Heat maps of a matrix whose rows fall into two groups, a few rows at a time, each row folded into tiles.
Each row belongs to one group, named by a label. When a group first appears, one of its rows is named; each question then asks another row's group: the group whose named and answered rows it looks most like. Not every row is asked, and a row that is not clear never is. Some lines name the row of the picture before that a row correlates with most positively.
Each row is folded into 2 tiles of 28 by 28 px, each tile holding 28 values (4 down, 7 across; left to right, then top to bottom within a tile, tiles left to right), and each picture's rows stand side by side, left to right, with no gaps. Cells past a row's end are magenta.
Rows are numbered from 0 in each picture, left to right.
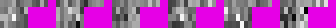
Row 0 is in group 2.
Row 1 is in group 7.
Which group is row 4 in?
7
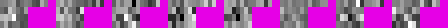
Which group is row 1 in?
2
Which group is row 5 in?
7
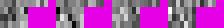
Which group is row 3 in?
7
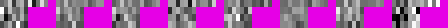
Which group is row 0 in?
7
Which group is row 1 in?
7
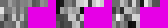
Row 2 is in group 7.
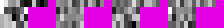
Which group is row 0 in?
2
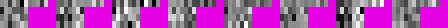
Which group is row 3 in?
2
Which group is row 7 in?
7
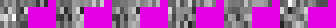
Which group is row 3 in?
7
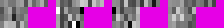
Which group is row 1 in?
7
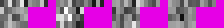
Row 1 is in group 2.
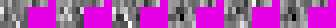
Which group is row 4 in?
7
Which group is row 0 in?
7
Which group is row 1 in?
2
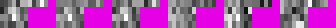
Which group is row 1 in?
2
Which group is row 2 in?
2
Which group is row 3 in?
2
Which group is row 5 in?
7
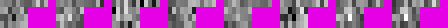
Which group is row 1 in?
2
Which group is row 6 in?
2
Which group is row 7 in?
2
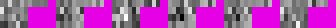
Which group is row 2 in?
2
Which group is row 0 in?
7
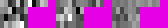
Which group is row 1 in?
2
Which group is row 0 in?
7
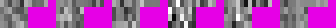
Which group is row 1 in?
2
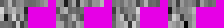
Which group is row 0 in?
7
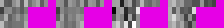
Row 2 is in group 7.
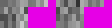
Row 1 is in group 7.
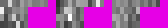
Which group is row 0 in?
7
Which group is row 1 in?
2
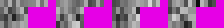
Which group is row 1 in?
7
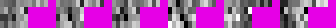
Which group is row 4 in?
2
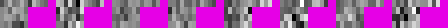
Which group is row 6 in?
2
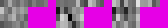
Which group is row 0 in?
7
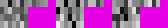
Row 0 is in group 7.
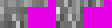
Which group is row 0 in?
7
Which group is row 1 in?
7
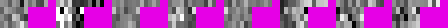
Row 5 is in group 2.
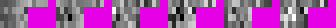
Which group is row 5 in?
2
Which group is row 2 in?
7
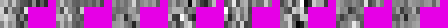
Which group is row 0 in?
2
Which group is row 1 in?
2
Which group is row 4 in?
7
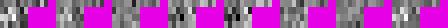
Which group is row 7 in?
2
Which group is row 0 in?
2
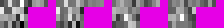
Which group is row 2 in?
7
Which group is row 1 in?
7
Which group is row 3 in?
2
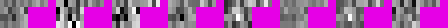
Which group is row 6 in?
2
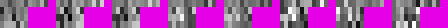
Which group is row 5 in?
2
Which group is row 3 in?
2
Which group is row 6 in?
7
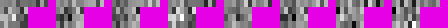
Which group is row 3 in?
2
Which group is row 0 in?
2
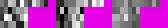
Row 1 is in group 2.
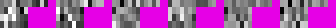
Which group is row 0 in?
2
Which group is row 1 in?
7
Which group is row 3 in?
7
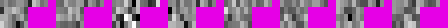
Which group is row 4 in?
7
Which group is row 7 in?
7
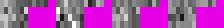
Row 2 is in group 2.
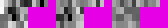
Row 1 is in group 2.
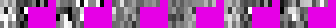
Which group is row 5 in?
2
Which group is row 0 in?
2
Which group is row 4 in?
2
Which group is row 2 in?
7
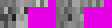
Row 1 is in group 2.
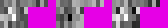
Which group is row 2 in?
2
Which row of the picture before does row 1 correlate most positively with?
0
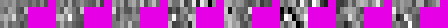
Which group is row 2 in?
7
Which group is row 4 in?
2
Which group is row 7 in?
7
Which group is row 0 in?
2
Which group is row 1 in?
2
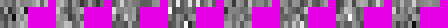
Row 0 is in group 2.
